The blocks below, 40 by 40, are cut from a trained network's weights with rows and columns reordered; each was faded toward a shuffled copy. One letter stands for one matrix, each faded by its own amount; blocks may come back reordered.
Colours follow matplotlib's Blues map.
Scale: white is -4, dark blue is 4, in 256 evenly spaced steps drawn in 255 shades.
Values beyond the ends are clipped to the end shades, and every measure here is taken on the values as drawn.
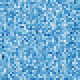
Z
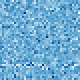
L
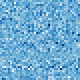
L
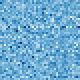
L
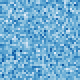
Z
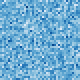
Z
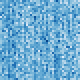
Z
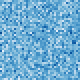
Z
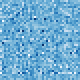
L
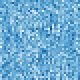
Z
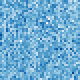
Z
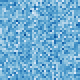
Z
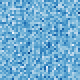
Z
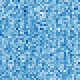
Z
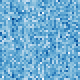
Z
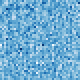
Z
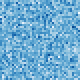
Z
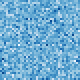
Z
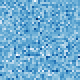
L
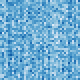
Z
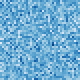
Z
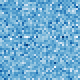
L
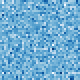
L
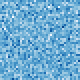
Z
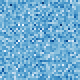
L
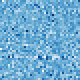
L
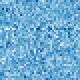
L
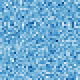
L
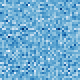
L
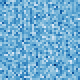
Z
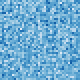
Z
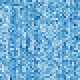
Z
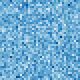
Z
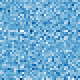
L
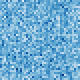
Z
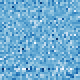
L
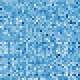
L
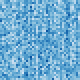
Z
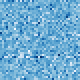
L
